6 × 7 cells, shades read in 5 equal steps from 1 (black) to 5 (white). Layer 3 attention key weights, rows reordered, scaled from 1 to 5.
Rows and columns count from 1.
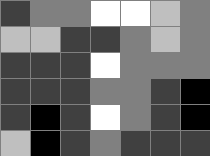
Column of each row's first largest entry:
4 1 4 4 4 1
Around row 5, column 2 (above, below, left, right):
2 1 2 2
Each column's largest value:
4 4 3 5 5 4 3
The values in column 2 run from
1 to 4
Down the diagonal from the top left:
2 4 2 3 3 2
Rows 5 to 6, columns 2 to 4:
1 2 5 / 1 2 3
